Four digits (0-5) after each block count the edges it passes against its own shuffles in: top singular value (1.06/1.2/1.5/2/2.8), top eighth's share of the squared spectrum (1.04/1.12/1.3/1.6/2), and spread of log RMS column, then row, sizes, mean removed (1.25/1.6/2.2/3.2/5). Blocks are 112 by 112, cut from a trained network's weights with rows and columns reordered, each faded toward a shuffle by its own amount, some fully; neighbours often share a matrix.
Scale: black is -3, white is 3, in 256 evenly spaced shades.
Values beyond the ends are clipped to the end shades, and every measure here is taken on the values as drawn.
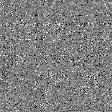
3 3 1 2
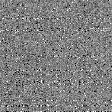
3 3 1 3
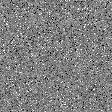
0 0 0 0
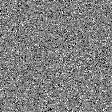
3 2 0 0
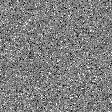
1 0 0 0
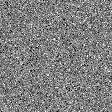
2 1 0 0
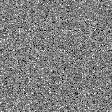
3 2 0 2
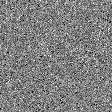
1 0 0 0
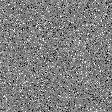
1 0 0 0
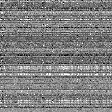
5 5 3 4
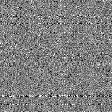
4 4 1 3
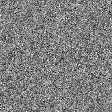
2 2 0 1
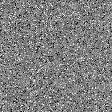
2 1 0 0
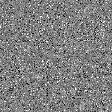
3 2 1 1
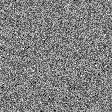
1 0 0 0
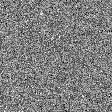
0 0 0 0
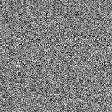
4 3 1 2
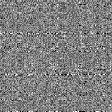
4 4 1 3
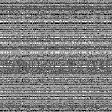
5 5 3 4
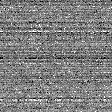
5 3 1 3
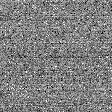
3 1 0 0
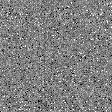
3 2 1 2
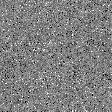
2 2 0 1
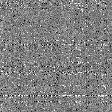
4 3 1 3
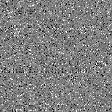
4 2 1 2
